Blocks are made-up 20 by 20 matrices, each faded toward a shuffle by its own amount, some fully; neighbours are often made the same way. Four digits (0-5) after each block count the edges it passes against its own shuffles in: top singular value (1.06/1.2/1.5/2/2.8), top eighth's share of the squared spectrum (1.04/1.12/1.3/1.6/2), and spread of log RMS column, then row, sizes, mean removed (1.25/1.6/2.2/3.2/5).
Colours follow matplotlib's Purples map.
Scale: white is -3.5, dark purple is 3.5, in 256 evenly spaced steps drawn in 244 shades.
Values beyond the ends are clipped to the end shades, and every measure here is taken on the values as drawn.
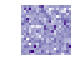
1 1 0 0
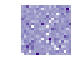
0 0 0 0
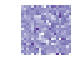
2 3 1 1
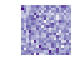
0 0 0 0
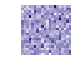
0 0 0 0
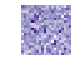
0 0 0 0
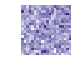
0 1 0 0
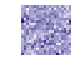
0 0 0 0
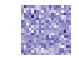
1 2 0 0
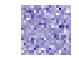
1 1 0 0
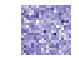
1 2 0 0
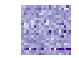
2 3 0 2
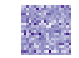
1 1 0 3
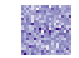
1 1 0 0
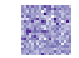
1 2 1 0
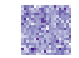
0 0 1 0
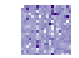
2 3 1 0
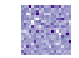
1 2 0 1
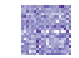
3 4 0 1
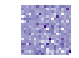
1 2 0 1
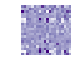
3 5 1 2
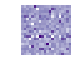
2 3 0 1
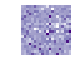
2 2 0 0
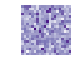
1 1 0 0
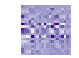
3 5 1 3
